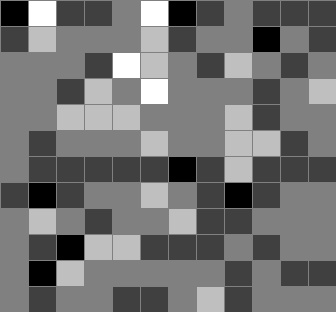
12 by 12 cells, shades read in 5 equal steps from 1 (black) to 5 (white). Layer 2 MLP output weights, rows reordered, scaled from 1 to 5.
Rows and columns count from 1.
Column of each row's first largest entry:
2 2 5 6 3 6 9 6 2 4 3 8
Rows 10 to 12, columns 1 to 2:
3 2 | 3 1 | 3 2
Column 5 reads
3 3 5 3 4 3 2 3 3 4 3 2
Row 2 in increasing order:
1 2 2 2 3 3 3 3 3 3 4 4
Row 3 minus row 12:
0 1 0 -1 3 2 0 -2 2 0 -1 0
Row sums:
30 33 37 38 39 37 26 29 35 31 32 33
